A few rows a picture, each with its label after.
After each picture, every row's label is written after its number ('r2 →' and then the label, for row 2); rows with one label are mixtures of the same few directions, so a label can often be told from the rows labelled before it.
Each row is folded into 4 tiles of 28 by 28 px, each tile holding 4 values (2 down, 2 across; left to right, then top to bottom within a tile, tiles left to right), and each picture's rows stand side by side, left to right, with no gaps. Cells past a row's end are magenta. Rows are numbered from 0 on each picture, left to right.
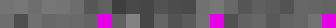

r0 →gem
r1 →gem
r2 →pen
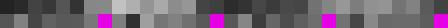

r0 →gem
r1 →gem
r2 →gem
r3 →gem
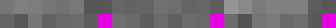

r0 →gem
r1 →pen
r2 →gem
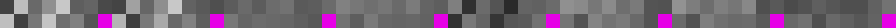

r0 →pen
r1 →pen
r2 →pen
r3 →gem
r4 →pen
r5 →gem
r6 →gem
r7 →gem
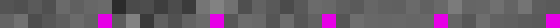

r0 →gem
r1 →gem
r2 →pen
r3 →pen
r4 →gem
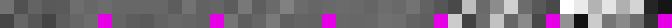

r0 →pen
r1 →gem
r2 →pen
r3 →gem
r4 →pen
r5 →gem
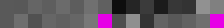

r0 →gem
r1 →gem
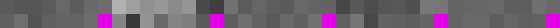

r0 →gem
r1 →gem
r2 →pen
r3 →gem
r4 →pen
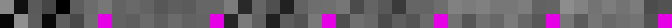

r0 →pen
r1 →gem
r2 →pen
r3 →pen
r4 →gem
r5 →gem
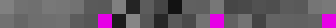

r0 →gem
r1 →pen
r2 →gem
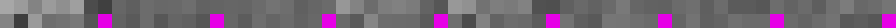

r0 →gem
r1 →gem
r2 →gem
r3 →gem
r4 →gem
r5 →pen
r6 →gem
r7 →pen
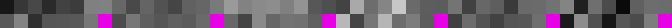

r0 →gem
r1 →pen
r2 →gem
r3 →pen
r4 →pen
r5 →pen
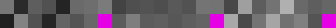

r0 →pen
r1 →gem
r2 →pen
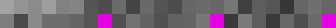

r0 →gem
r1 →pen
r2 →pen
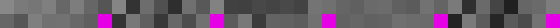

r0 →gem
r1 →pen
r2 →gem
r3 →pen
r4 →pen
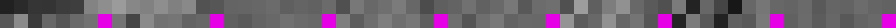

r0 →gem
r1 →gem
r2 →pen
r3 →pen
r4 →pen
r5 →pen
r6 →pen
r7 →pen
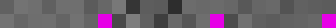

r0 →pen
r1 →pen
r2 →pen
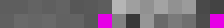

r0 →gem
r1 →gem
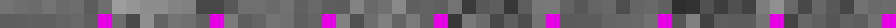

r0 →gem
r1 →gem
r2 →pen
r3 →pen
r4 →pen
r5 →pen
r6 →gem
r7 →pen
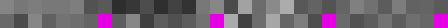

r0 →gem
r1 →gem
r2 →pen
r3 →pen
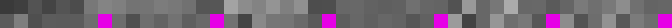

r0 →gem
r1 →gem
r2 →gem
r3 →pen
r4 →pen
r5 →pen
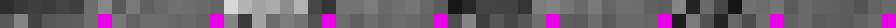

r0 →gem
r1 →pen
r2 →gem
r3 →gem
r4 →gem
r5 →gem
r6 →pen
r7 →gem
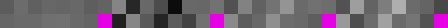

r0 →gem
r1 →pen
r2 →pen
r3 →pen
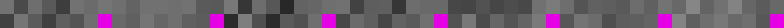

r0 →pen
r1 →gem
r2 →pen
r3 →pen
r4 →gem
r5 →pen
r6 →pen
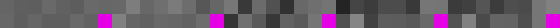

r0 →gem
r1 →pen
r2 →pen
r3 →gem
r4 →gem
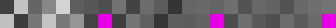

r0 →pen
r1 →pen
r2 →pen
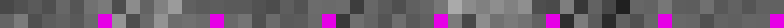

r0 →gem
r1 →pen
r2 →gem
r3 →pen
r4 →gem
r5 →pen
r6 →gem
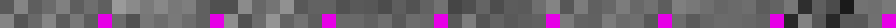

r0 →pen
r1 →gem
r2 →pen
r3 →gem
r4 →gem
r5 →pen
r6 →gem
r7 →pen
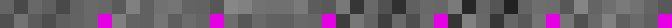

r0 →pen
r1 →pen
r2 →gem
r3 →pen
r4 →pen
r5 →pen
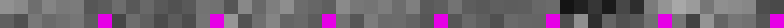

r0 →gem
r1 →pen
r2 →pen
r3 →gem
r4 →pen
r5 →gem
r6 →gem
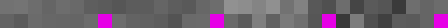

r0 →gem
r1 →gem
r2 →gem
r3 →pen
